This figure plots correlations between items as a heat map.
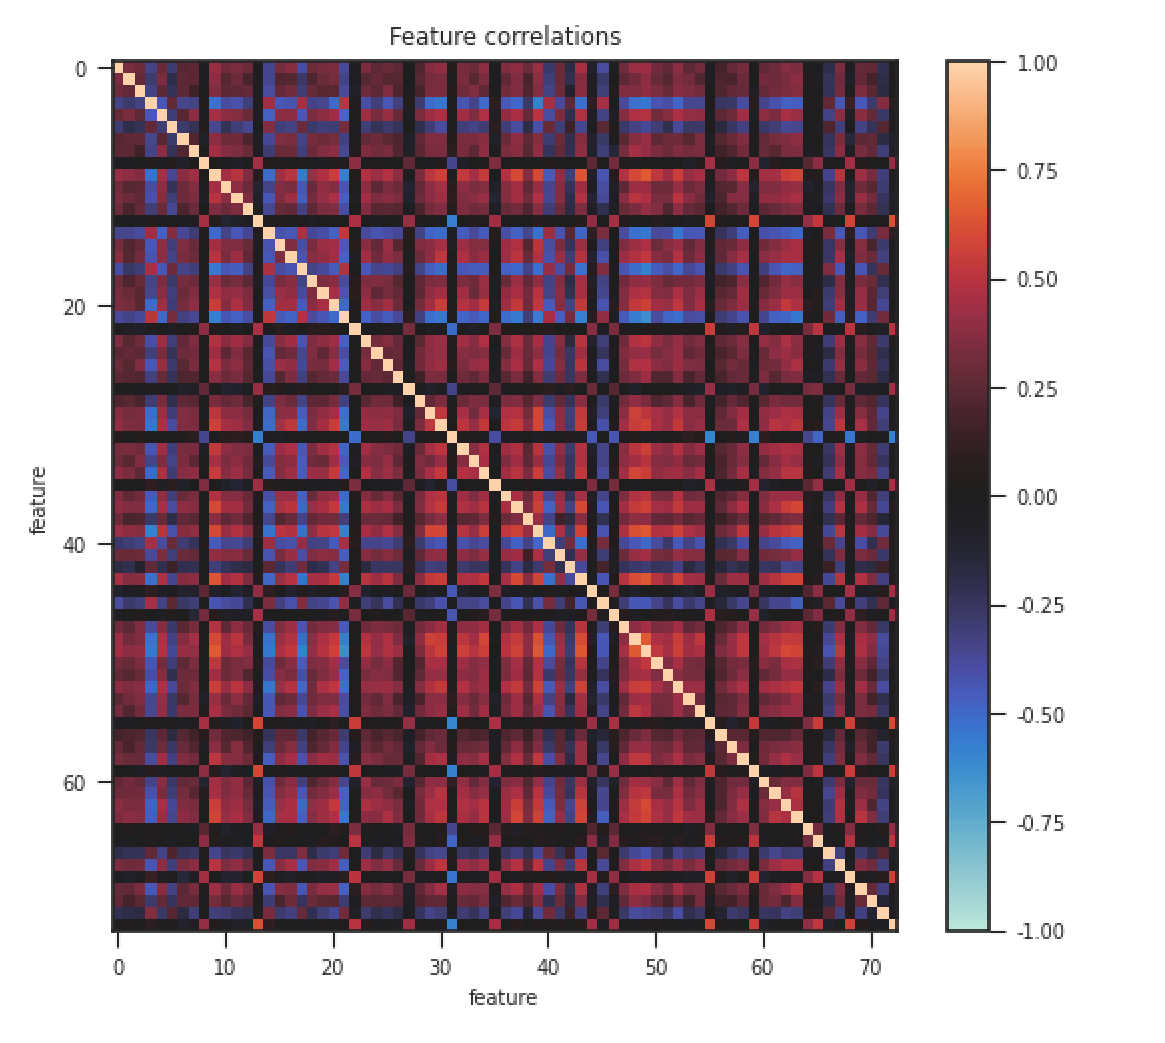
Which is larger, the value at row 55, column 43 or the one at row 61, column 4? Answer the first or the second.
the second
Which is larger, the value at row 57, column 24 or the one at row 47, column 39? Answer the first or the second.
the second
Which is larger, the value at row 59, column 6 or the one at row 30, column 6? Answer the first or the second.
the second
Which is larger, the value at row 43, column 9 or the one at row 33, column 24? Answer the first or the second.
the first
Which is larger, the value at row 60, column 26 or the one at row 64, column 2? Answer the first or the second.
the first
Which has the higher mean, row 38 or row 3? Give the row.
38
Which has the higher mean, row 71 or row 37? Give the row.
37
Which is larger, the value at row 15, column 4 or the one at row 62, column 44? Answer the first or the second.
the first
